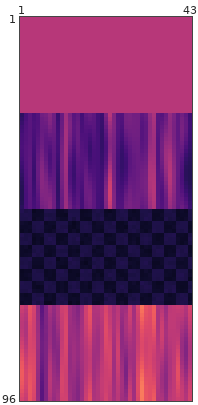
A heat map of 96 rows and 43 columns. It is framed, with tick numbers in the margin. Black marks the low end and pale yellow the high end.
It is made of 4 by 1 panels. Panel 1,1: middling, flat. Panel 2,1: low, streaked downward. Panel 3,1: very low, checkered, faint in contrast. Panel 4,1: middling, streaked downward.
